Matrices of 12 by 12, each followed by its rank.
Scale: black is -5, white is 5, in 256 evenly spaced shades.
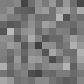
full rank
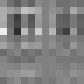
two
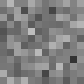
full rank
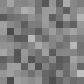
full rank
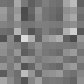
two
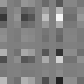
one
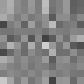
two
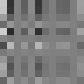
one
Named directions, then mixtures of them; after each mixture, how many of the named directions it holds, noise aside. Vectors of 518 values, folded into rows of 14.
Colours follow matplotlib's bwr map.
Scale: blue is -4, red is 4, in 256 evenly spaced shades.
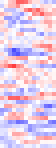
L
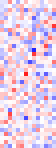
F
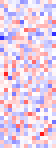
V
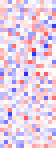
one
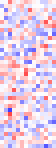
three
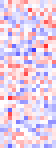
two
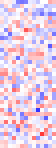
three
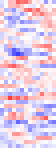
one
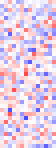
two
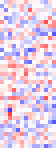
three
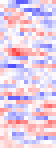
one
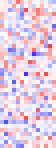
two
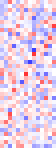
one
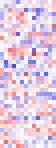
three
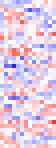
two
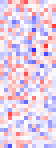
three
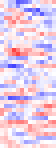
one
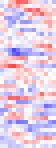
one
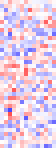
three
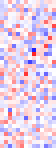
one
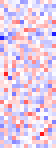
one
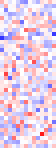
one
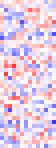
two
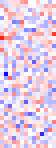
one
